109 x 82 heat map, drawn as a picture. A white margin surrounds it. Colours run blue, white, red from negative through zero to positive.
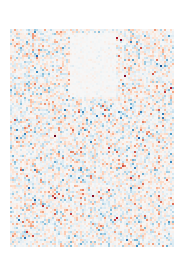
Odd rows or columns: none. Slope: none. Grain: fine. Odd patch: calmer, in the top middle. Calmest part: top middle. Mirror symmetry: none. Average level on the scale: 50%. Histogram: heavy tails on both sides.
